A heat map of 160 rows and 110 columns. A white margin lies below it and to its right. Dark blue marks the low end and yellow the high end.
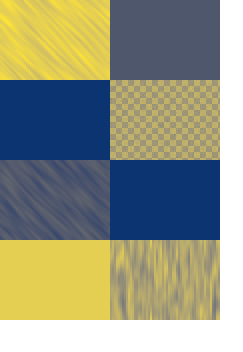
It is made of 4 by 2 panels. Panel 1,1: very high, slanting down to the right, faint in contrast. Panel 1,2: low, flat. Panel 2,1: very low, flat. Panel 2,2: high, checkered. Panel 3,1: low, slanting down to the right, faint in contrast. Panel 3,2: very low, flat. Panel 4,1: very high, flat. Panel 4,2: high, streaked downward.
